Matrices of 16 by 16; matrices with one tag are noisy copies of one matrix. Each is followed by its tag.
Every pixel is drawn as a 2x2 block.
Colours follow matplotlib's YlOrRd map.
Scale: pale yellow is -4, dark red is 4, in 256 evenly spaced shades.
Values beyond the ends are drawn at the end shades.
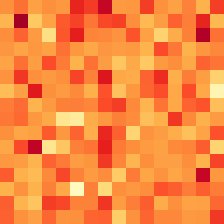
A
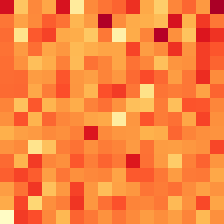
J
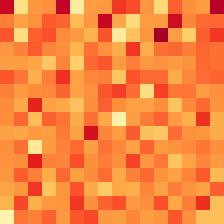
J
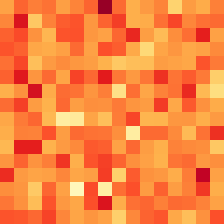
A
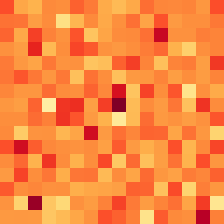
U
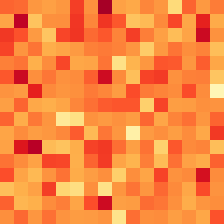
A
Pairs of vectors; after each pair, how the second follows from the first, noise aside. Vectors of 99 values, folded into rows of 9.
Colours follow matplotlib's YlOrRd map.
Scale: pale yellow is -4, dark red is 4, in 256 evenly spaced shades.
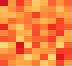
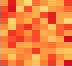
reversed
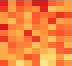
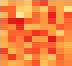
wrapped around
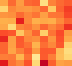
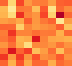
wrapped around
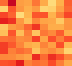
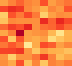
wrapped around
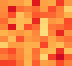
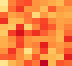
wrapped around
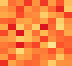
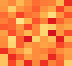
reversed
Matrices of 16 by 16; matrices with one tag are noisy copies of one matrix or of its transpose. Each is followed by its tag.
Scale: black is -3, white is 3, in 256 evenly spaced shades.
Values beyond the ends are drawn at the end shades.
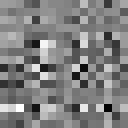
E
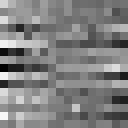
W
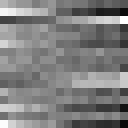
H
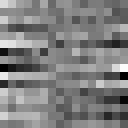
W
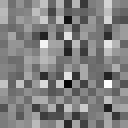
E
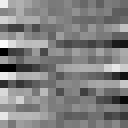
W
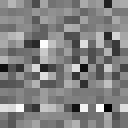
E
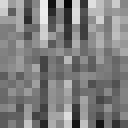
W
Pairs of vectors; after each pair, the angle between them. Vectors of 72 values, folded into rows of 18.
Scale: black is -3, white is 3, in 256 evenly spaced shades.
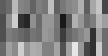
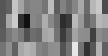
nearly parallel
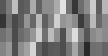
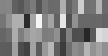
orthogonal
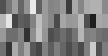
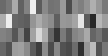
nearly parallel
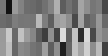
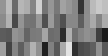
partly opposed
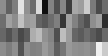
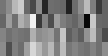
partly aligned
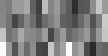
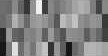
nearly opposite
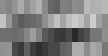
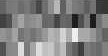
nearly opposite
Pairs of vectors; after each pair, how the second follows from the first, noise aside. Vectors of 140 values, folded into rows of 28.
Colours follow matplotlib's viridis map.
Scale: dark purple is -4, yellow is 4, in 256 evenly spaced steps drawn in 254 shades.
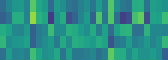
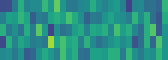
shuffled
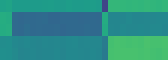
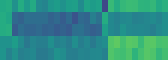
copied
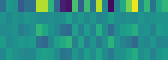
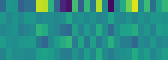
copied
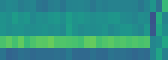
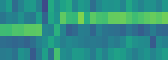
wrapped around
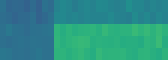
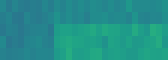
shrunk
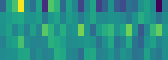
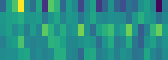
copied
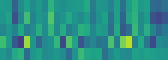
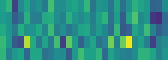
copied
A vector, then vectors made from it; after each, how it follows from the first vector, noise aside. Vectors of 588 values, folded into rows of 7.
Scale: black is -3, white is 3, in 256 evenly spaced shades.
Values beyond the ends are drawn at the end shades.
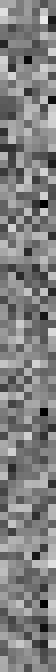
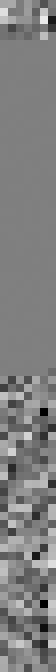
partly zeroed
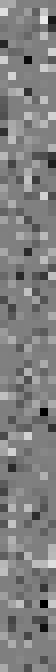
partly zeroed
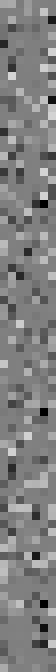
partly zeroed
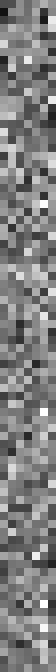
negated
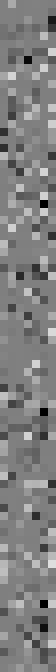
partly zeroed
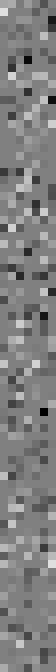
partly zeroed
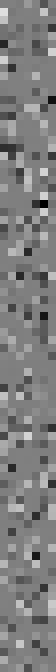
partly zeroed
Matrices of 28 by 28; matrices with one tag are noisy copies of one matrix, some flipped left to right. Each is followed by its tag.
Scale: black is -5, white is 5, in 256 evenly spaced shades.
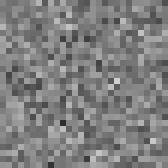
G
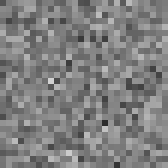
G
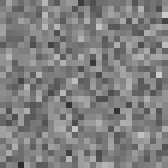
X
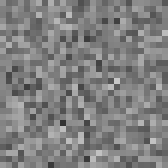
G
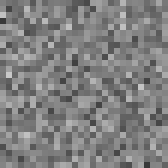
X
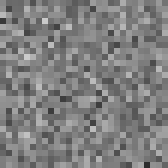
X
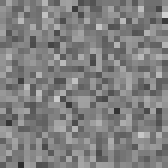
X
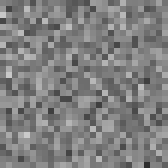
X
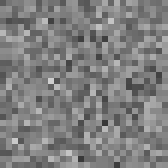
G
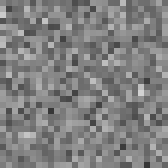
X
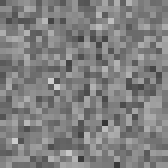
G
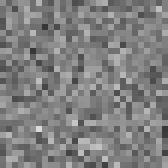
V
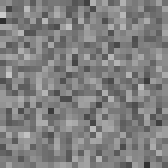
X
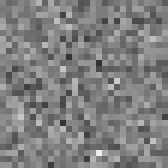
G
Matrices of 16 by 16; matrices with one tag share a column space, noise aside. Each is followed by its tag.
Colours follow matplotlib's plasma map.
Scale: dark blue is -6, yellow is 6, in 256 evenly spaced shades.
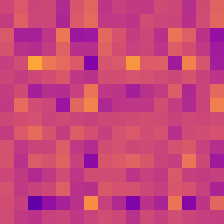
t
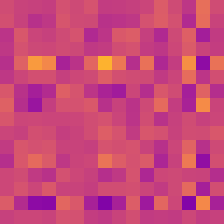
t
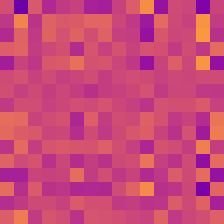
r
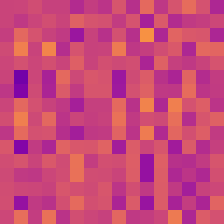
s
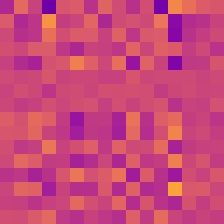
r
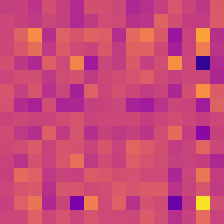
t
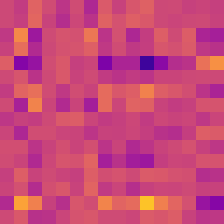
t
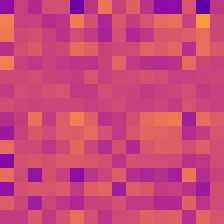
r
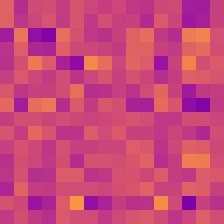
t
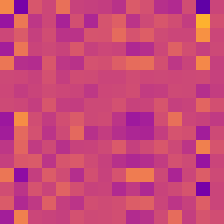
r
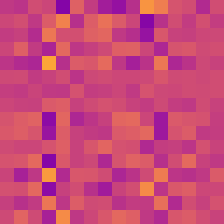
r
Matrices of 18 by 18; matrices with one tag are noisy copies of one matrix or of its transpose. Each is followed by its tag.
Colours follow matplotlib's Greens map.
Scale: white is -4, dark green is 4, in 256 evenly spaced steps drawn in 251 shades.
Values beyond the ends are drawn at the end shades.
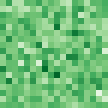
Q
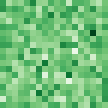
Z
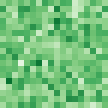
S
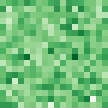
Q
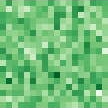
Q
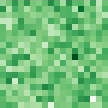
Q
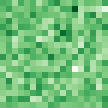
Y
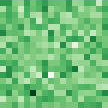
Z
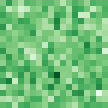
Q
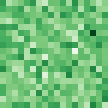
Z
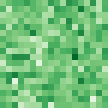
Q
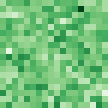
S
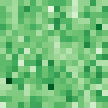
S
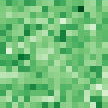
S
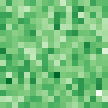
Q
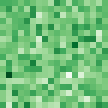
Y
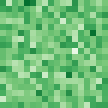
Z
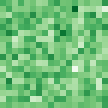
Y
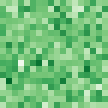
S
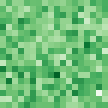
Q
